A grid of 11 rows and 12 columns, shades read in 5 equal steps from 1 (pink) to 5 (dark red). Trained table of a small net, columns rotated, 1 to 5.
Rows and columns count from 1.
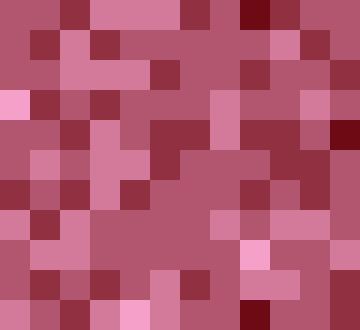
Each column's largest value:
4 4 4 4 4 4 4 3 5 4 4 5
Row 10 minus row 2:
0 0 1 0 0 -1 1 0 -1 0 -1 1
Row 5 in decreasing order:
5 4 4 4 4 4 3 3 3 3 2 2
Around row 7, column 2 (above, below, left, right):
2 4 4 4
